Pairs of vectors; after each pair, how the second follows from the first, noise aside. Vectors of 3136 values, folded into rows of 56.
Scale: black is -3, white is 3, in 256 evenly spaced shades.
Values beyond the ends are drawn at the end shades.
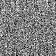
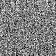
copied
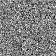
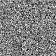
copied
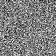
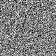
shuffled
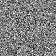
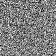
shuffled
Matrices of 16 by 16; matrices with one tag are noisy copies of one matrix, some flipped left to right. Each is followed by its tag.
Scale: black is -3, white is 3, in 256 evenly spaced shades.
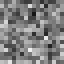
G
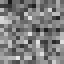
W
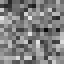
W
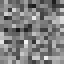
W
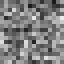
W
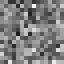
G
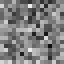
G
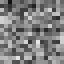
W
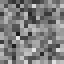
G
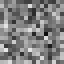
G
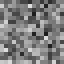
G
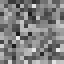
G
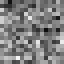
W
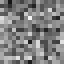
W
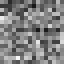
W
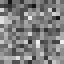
W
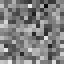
G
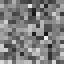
G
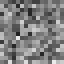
G
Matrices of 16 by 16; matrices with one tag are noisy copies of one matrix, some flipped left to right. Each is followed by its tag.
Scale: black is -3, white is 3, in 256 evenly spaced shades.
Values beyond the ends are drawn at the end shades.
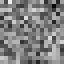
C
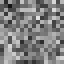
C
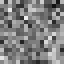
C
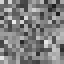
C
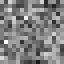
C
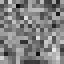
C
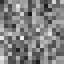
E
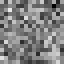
C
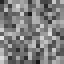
E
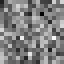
E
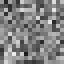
C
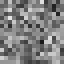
C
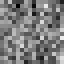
E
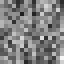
E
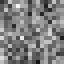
E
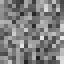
E
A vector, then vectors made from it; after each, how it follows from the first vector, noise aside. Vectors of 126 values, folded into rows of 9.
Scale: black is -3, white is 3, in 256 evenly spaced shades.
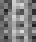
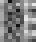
wrapped around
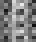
copied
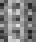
wrapped around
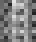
copied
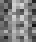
copied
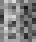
wrapped around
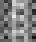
copied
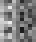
wrapped around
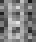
wrapped around
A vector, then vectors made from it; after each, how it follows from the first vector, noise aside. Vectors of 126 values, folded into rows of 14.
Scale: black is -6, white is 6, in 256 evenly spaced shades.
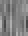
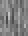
wrapped around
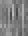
wrapped around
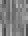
wrapped around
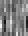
scaled up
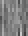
wrapped around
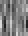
scaled up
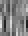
scaled up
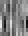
scaled up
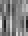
scaled up
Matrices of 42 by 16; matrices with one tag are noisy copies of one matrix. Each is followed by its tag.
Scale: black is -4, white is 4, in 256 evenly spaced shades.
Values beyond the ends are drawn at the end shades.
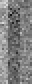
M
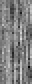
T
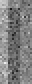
M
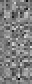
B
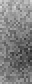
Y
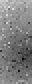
Y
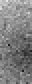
Y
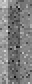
M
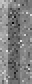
M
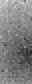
Y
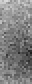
Y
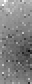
Y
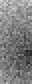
Y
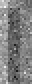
M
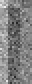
M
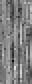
T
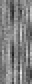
T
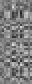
B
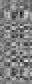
B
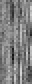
T
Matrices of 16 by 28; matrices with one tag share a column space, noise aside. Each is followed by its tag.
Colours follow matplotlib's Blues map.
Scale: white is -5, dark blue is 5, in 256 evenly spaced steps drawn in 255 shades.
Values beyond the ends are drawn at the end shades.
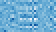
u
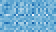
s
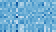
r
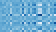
s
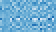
u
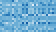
s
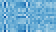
r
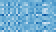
s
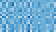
r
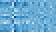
r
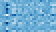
s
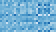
s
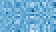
r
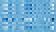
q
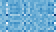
s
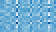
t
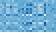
s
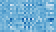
q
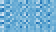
t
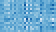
q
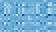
s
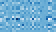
u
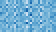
t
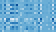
q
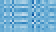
t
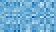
r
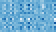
q
